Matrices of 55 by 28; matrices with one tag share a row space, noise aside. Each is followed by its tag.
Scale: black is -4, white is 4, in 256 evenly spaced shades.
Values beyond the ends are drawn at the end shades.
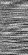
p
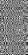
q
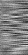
p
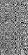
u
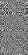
q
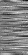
p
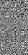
u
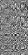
u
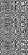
u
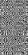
q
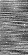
p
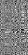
u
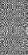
q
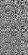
u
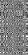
q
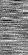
p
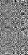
u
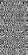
q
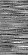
p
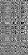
u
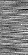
p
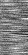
p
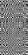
q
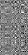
u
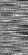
p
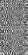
q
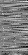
p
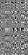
u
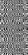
q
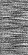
p
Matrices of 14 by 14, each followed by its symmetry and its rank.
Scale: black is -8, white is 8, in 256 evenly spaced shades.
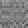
neither, rank three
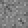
symmetric, full rank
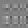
neither, rank one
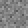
symmetric, full rank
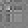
symmetric, rank two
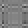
neither, rank one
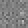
neither, rank three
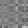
neither, rank two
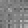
symmetric, rank two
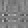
neither, rank two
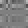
neither, rank one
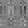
neither, rank two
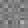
symmetric, rank two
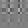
neither, rank one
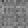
neither, rank three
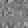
neither, rank three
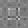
symmetric, rank two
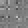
symmetric, rank two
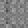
neither, rank two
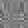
neither, rank two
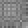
symmetric, rank two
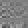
neither, rank two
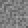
symmetric, full rank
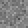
symmetric, full rank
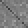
symmetric, full rank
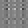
neither, rank one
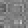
neither, rank three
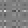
neither, rank one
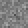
symmetric, full rank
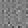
neither, rank three
